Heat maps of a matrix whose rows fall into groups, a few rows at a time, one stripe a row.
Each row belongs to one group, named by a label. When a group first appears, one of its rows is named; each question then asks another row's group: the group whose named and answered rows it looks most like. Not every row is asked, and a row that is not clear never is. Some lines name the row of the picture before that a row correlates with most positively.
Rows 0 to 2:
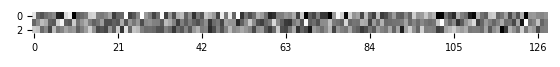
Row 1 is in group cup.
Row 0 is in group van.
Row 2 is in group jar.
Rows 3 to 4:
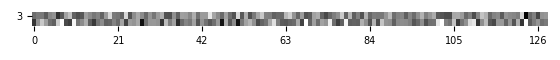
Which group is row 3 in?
van
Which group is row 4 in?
cup
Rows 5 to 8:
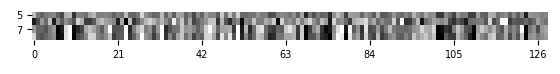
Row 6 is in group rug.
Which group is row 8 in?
van
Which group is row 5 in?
van
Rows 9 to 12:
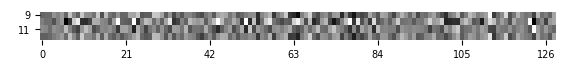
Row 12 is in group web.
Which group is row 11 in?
cup
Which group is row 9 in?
web
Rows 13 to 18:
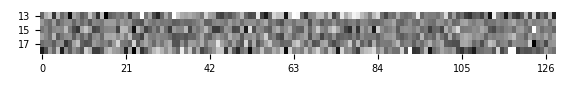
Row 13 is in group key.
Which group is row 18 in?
rug
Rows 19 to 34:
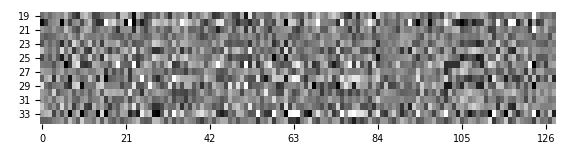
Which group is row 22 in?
web
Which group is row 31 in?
jar
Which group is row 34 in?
web
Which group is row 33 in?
key
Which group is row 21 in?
cup
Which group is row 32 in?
jar
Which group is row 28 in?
key
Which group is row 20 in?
rug
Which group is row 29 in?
van
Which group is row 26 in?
van
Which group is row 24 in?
jar
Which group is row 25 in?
rug
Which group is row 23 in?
rug
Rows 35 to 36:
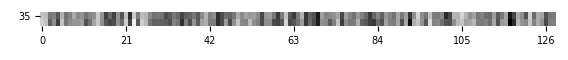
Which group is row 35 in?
jar
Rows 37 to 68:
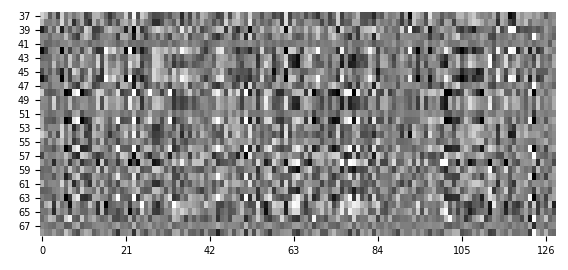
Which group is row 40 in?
cup
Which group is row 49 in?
web
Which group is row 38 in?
jar
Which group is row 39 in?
rug
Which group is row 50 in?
web
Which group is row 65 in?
key
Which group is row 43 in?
web
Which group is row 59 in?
web
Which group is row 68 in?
cup
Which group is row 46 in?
rug
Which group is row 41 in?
web
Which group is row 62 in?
web
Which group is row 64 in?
key
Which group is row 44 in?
web
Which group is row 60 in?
van
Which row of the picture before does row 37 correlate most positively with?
36
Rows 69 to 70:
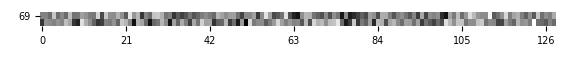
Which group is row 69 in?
web
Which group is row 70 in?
cup
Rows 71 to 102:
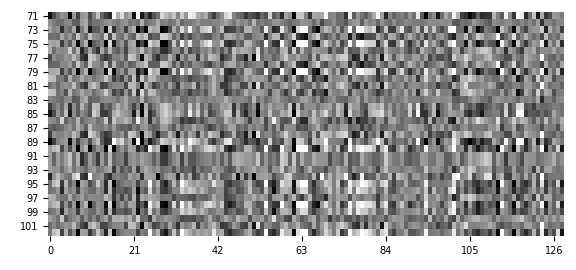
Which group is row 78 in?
web
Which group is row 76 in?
jar
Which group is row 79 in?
key
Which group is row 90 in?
key
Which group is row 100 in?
web
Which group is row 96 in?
key
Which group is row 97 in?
jar
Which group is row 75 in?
key
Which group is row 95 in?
key
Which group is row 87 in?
web
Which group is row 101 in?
cup
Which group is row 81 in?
cup
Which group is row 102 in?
key
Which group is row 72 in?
van
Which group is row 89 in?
rug
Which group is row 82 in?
jar
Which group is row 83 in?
van
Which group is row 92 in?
jar
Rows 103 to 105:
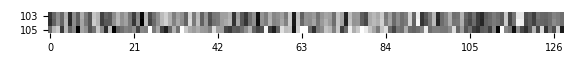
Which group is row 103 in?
rug
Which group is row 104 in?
rug
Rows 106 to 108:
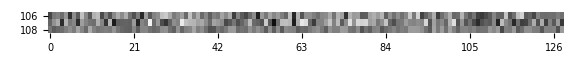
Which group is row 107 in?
key
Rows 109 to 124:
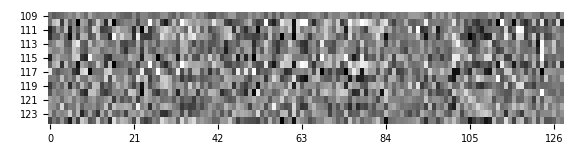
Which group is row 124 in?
rug
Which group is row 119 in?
rug
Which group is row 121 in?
jar
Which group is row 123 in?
jar
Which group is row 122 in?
web
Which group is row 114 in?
cup
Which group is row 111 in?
rug
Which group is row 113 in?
cup
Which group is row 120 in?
cup
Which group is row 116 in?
key
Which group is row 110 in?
key
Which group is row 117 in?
van
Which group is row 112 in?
rug
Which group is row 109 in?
web
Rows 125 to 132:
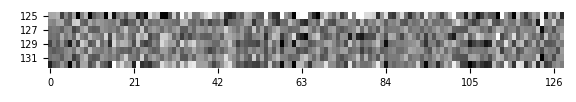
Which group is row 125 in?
key
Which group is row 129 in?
rug
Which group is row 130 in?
web
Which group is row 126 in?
cup
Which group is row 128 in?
web
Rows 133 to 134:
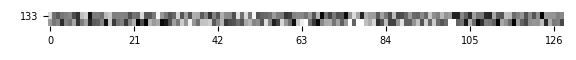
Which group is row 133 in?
van
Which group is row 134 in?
key
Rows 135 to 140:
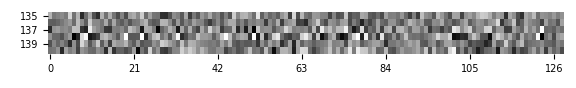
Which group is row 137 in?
cup
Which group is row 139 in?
rug
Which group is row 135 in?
jar
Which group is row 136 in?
web
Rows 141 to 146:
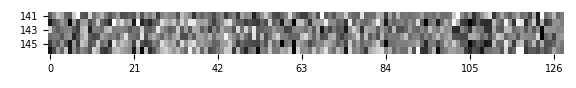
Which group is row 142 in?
rug
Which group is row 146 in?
rug
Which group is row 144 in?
van
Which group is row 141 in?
cup
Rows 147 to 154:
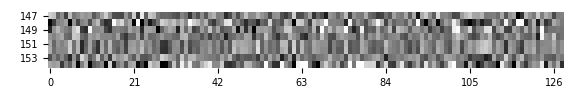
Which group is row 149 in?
cup
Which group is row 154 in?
key
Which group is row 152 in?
jar
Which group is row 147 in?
jar
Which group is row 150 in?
cup
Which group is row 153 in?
rug
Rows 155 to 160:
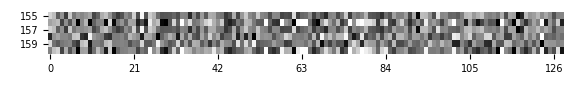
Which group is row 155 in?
jar
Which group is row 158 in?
cup
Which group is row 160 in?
key
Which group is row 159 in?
van
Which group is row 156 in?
key
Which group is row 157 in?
jar
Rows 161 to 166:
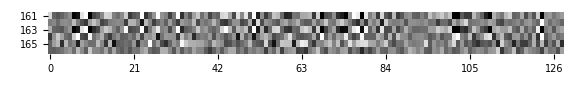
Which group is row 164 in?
cup
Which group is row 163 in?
van
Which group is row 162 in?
cup
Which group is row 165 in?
key
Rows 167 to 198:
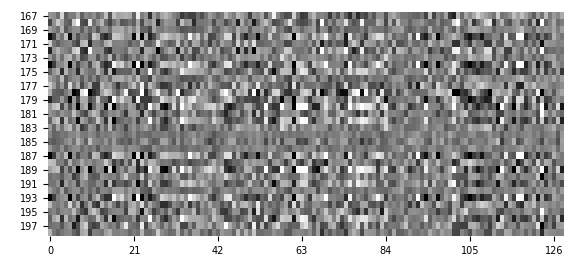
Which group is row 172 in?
cup
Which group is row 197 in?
van
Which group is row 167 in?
web
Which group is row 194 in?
jar
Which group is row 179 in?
rug
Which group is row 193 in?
rug
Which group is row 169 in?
web
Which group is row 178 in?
van
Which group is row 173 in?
jar
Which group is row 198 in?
van
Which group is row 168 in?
cup
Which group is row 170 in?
rug
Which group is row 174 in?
rug
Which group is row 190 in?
van
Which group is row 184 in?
web
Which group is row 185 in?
web
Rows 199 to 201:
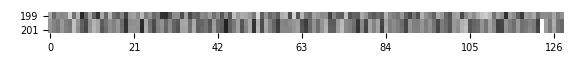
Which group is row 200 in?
cup
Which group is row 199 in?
jar
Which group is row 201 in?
cup
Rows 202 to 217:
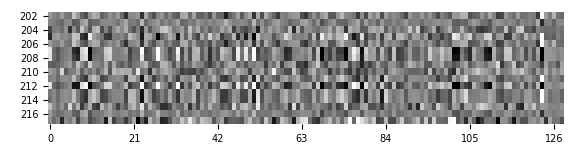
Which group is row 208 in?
van
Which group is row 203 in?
van
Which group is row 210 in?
web
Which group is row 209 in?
web
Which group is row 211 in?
cup
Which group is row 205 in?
cup
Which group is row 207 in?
van
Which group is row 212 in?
van
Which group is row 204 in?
rug
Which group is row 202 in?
cup
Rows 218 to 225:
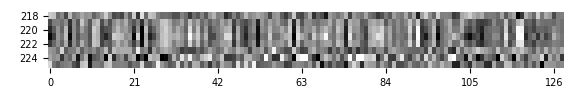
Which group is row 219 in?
rug
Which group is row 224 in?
key
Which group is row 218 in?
jar
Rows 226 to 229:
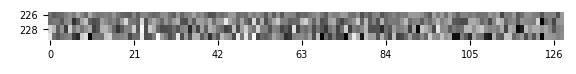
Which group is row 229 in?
van
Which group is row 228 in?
jar
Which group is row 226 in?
web
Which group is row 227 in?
van
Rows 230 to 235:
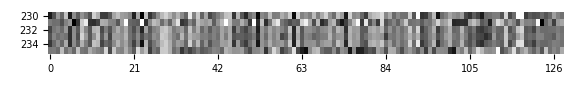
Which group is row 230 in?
rug
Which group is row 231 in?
van
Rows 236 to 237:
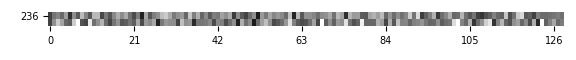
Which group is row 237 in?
cup
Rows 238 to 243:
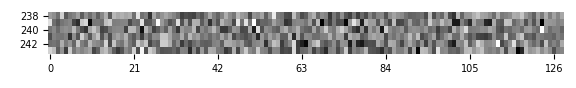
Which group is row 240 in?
cup
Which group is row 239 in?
van
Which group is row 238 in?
web
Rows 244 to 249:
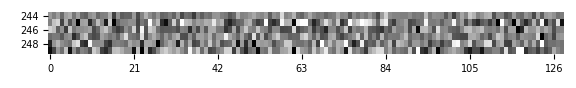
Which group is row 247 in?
van
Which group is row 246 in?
jar
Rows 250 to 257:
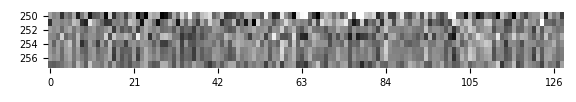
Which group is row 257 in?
web
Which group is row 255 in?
jar
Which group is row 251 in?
cup
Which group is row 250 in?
key
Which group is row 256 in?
jar
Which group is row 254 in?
jar
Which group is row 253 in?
web
